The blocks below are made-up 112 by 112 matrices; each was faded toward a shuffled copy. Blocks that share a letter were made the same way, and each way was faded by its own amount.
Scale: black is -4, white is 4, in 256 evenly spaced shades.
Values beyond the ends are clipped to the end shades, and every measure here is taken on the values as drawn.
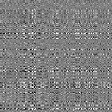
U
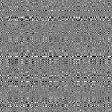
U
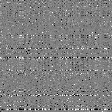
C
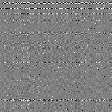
U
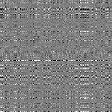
U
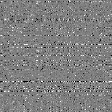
C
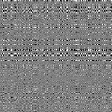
U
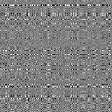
U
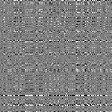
U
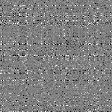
C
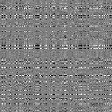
U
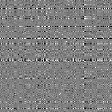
U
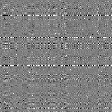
U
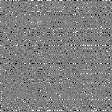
C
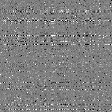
C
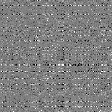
C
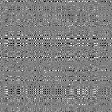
U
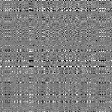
U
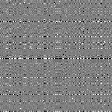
U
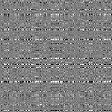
U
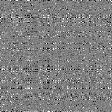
C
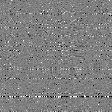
C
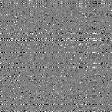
C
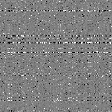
C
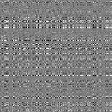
U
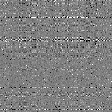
C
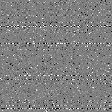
C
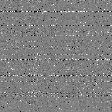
C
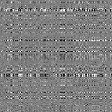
U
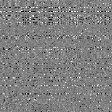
C
